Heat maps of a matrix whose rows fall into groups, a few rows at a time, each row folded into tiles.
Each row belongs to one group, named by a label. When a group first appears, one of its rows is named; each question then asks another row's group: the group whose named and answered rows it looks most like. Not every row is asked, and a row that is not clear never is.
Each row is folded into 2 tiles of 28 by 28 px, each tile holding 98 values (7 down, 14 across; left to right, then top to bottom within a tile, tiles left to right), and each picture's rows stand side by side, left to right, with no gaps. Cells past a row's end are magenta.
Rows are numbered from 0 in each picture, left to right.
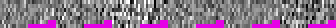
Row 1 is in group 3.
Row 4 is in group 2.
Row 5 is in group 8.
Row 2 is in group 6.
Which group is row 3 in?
2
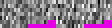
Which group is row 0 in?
3
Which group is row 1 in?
6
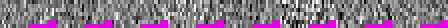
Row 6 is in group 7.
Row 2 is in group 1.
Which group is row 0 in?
2
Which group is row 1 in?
8
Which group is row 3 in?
6
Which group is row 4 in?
8
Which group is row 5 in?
6
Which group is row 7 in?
2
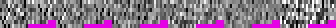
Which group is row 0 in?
3
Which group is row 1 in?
3
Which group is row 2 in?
8
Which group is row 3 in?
6
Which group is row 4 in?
7
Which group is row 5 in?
6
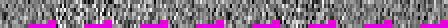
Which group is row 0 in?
7
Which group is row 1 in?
2
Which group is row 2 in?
6
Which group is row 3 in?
3
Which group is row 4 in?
7
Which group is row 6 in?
3
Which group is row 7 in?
8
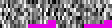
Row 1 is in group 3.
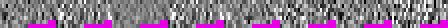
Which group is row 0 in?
7
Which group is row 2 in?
7
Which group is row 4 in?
1
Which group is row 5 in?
2
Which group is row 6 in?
7
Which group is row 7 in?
6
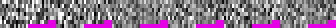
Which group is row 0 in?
6
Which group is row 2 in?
3
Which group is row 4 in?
3
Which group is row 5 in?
2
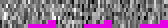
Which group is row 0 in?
1
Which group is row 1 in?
8
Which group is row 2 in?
8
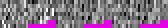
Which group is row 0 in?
2
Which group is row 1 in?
8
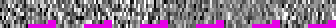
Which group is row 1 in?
1
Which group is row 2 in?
6
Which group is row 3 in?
8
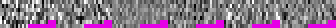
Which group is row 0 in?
6
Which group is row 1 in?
1
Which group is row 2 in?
2
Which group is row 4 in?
1
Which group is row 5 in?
7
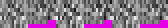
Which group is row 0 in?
2
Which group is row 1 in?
2
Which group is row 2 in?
2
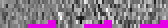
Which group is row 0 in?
7
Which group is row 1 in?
1
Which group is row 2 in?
6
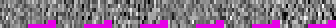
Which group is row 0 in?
3
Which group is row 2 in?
8
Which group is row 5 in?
7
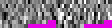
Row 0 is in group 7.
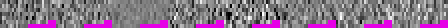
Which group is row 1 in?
7
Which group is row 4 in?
7
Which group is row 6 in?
1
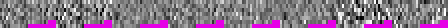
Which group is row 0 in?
3
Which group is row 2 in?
7
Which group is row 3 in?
3
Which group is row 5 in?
7
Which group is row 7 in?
2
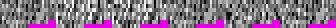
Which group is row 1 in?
6
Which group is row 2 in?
6
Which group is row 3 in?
8
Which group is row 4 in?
7
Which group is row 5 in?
8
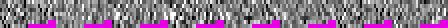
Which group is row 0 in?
3
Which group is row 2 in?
1
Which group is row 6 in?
3
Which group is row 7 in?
2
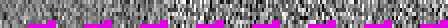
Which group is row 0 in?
7
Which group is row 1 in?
3
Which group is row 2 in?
8
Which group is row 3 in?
6
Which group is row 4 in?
8
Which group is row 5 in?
1
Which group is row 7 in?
3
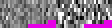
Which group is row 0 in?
3
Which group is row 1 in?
1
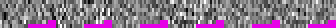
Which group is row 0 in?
7
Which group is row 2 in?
2
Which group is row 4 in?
2
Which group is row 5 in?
6
